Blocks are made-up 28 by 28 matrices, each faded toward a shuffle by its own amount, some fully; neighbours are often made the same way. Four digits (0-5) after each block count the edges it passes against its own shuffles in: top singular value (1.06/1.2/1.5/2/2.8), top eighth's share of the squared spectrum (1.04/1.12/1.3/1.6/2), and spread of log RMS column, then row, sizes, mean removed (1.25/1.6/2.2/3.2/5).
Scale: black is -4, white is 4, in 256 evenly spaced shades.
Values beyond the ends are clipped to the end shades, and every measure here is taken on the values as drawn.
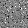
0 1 0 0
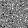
1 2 0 0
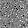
0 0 0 0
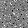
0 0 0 0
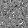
1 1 0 0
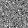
0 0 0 0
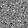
0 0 0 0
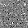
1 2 0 0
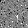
1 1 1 0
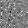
2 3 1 0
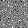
0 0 0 0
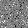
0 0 0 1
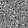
0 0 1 0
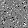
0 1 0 0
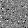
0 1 0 0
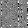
2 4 2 0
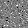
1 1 0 0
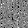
2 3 2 0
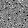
0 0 0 0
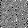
1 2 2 0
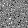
0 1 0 0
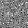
2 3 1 0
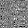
3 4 1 1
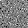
2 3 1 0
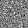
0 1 1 0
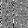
2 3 3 0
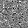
0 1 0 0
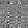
4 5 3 2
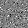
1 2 0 1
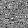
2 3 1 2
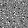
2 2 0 0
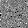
2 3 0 0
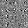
3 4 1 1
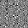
3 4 2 1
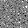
1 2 0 0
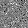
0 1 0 0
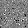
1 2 0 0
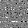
2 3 0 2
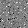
1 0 0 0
